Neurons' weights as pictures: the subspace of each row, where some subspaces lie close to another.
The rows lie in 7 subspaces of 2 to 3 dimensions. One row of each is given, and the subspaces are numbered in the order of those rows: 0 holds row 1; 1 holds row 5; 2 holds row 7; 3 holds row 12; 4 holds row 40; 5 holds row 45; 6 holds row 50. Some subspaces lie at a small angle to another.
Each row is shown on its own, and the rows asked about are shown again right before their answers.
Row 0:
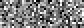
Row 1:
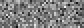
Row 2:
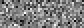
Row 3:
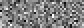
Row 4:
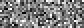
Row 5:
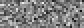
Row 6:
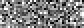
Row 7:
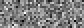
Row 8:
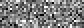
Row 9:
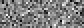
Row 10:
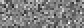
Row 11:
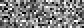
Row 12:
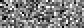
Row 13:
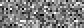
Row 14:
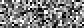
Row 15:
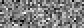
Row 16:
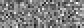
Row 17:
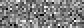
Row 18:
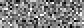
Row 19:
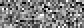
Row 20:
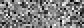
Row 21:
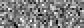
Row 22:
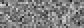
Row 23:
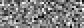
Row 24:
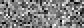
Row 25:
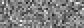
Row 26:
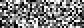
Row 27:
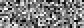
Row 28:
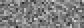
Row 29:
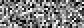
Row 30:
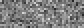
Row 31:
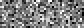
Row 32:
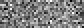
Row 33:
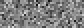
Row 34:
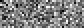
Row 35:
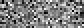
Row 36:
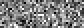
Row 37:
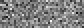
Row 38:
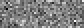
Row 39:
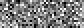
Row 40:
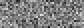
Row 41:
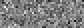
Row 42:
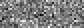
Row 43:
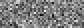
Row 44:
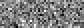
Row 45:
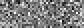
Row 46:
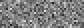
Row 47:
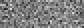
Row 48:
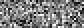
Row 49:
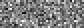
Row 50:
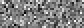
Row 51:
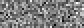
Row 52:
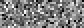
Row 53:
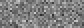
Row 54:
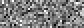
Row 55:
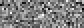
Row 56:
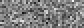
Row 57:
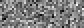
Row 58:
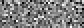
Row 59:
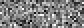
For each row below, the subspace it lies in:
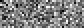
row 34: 3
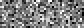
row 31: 3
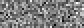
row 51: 0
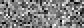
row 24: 5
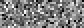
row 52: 6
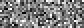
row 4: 2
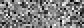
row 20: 5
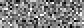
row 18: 4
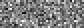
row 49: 2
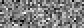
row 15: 2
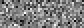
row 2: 6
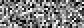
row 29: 4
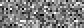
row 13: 1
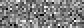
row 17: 4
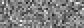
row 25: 1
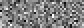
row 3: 0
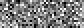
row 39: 0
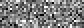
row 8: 4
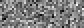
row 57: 6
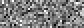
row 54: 4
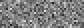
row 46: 0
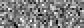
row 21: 0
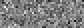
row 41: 6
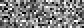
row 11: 3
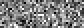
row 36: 0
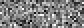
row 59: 5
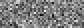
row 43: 5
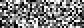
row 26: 4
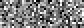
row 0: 3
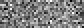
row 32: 3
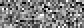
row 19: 1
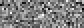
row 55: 1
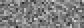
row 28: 1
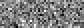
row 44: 0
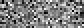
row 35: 2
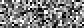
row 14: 2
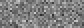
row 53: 5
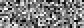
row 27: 2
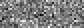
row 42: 6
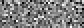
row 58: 1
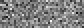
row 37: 3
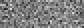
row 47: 3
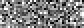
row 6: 6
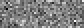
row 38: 6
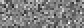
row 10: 6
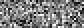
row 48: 5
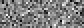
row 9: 4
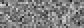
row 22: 1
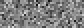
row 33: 2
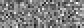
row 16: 0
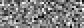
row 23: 1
